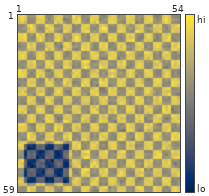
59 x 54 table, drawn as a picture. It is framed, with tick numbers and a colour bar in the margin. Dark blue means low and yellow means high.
Average level on the scale: 70%. Odd patch: lower, in the bottom left. Ninth with the lowest average: bottom left. Mirror symmetry: none.
